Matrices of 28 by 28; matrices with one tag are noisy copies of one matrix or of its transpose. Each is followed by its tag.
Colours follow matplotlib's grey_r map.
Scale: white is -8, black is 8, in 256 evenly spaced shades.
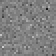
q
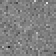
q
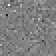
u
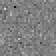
u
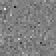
u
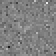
q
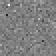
u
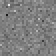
u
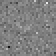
q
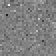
u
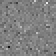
q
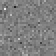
u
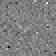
q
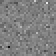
q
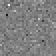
u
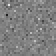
u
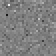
u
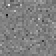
u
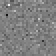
u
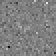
q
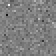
u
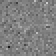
q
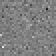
q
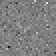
q
